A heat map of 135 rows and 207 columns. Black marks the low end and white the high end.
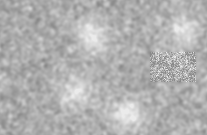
Roughest part: middle right. Mirror symmetry: none. Bumps: four. Average level on the scale: 70%. Odd patch: rougher, in the middle right. Odd rows or columns: none.
